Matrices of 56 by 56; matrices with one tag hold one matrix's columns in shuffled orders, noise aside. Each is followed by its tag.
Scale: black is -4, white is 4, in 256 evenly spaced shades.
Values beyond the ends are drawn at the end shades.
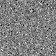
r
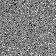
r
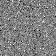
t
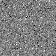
t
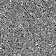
t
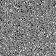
r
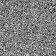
r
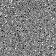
t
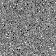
r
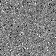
r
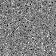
r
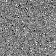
t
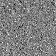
r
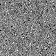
r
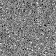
r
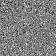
r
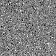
r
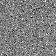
t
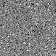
r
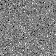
r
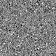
r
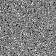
r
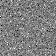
t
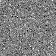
t
